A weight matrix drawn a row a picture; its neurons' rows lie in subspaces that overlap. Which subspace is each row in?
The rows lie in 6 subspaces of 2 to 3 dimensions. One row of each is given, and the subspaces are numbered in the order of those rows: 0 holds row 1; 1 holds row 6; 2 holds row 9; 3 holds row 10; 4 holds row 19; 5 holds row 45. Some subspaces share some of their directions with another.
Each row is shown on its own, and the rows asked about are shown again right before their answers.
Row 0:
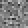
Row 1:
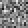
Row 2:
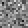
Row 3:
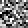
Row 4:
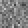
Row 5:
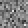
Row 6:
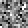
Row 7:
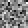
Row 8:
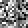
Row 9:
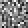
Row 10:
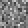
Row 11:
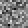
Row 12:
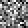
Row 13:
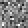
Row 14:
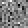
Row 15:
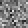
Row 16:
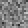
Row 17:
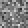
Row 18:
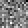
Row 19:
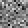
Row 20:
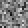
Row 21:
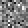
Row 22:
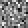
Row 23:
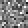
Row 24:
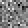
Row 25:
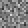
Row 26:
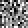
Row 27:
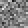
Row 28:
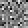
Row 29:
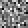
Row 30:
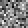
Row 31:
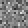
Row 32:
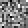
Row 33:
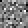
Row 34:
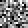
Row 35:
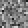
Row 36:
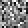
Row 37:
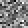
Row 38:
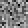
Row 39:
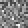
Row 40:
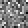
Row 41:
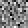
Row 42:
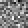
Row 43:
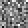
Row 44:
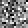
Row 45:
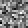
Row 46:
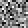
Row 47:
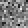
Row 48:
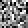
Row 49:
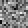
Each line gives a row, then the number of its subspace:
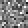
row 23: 5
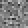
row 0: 3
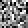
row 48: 3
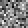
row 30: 2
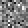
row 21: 4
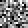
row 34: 1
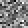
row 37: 4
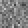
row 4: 2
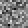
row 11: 5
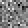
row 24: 4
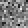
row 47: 0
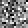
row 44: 0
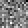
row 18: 1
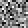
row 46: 2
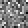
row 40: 5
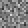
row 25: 0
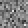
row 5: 0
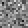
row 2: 4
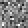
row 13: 0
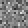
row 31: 5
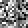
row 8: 0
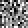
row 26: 2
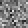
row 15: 0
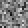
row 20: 1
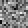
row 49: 5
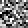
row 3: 5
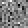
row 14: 4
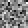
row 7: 5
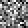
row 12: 4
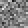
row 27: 2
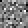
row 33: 3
